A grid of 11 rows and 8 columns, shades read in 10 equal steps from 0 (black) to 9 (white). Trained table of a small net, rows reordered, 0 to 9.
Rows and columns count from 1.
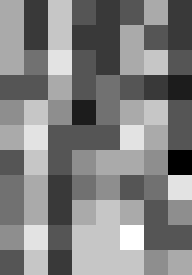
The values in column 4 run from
1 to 7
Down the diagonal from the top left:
6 2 8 3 4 8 5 8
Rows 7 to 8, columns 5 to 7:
6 6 5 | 5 3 4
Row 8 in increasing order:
2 3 4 4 4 5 6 8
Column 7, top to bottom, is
6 3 7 2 7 6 5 4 3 3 5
